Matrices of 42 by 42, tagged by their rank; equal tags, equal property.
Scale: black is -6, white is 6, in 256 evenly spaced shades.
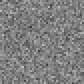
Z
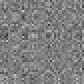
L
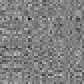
L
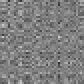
L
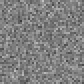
Z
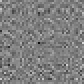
L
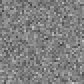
Z
